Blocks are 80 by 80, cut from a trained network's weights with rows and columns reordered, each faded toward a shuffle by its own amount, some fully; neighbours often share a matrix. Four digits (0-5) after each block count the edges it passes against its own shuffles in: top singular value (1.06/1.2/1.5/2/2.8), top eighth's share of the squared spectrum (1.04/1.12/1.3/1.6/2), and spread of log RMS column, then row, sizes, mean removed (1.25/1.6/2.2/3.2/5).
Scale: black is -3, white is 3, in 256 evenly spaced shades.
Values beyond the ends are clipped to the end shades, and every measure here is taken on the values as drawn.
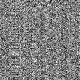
3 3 0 1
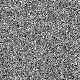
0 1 0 0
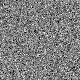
0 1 0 0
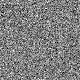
0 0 0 0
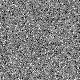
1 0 0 0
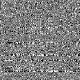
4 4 0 3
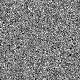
1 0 0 0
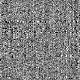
3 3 1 2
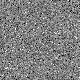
1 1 0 0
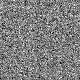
0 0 0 0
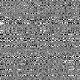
4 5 1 4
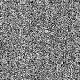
3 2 0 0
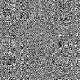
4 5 3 2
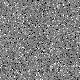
2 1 0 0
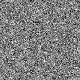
2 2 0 0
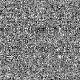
3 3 1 1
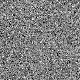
1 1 0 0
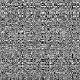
4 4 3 3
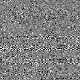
4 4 1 3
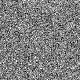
2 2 0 0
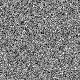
1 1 0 0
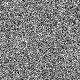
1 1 0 0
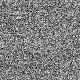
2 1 0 0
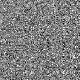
3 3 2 0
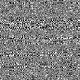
4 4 1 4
